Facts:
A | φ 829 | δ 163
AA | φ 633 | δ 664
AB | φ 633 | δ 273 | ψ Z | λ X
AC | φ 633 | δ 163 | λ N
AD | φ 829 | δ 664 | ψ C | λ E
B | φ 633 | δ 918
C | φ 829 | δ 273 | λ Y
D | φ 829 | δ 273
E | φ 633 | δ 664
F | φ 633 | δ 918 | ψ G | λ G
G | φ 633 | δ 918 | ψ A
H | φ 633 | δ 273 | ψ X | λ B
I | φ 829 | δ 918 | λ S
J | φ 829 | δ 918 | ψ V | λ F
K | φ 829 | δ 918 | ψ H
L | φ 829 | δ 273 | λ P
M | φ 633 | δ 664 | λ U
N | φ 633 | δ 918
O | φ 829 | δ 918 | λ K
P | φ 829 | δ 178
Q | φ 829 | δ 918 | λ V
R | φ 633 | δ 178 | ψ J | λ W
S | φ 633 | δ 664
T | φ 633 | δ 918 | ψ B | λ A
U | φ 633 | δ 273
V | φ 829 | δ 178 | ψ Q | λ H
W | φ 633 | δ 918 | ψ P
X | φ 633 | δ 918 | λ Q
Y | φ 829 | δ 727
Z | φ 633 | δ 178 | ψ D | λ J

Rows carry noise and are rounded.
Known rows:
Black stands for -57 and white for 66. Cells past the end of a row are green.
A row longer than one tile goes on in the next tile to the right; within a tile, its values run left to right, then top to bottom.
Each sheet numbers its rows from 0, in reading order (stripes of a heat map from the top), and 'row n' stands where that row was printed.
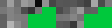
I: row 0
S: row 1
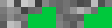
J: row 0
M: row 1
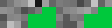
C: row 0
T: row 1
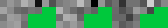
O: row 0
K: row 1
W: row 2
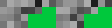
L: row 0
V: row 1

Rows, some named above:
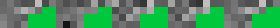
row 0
M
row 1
B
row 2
X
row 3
X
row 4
M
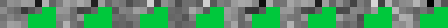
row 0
D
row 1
L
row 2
Z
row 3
R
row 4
P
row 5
L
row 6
F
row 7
K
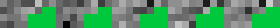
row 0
AC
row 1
H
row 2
L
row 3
Q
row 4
A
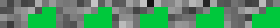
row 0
N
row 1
T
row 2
Y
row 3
AD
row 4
U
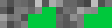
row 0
G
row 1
AB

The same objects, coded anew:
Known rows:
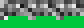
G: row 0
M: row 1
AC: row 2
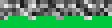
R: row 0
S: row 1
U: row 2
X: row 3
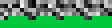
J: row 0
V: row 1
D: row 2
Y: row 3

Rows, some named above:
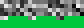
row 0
X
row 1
T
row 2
I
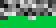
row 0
A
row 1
AB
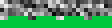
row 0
Z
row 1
D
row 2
X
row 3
N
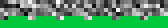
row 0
AD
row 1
Z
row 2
F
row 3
E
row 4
H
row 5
W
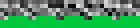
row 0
AA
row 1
B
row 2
Q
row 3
D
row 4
AC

